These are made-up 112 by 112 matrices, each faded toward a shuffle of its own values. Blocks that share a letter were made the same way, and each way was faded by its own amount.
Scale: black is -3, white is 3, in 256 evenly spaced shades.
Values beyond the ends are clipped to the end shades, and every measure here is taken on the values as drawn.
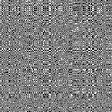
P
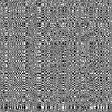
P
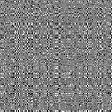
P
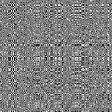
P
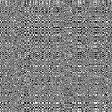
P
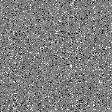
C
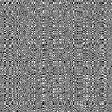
P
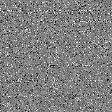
C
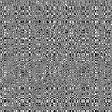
P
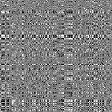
P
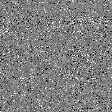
C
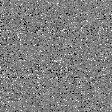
C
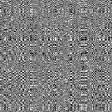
P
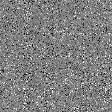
C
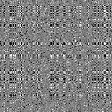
P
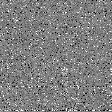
C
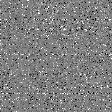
C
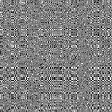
P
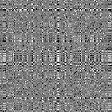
P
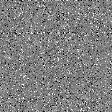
C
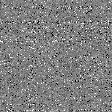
C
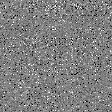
C
